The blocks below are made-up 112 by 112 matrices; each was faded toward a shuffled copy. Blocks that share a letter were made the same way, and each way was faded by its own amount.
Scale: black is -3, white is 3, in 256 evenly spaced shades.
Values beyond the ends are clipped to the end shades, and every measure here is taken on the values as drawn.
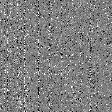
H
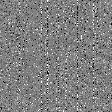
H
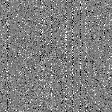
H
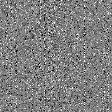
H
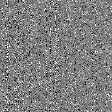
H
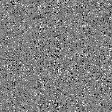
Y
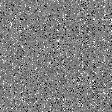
Y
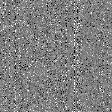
H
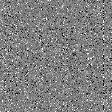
Y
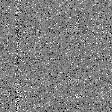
Y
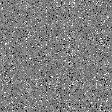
Y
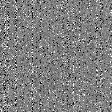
H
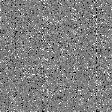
Y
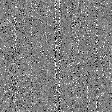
H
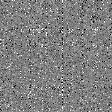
Y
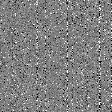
H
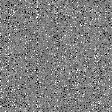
Y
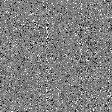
Y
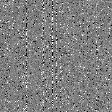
H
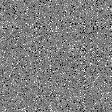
Y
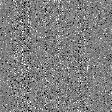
H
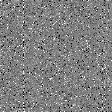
Y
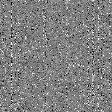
H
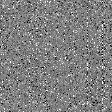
Y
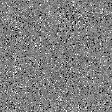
Y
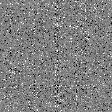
Y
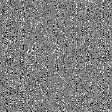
H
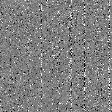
H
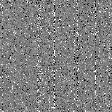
H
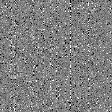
H
